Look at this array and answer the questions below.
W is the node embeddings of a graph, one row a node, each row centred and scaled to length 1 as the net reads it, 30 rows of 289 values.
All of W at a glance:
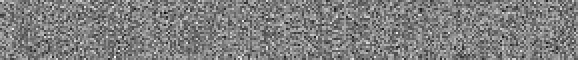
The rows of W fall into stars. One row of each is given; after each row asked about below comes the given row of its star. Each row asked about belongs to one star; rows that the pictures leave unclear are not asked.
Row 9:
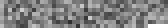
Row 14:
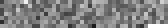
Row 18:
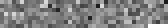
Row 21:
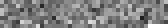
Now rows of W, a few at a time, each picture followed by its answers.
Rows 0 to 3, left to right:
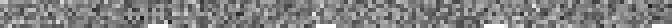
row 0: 21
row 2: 9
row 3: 14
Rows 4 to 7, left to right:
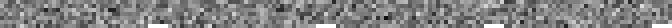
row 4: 18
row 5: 18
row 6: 9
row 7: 21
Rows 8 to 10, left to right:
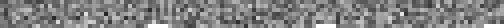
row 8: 21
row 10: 18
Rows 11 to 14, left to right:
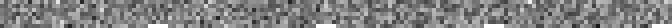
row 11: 14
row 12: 9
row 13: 18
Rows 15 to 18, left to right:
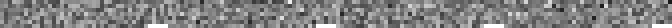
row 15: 21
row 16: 18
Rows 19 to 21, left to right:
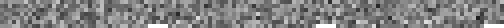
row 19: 14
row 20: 21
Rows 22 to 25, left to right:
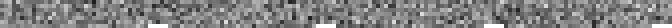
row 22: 18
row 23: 21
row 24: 21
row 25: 14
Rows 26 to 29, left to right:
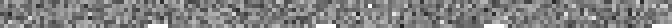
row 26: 21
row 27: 9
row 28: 9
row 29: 9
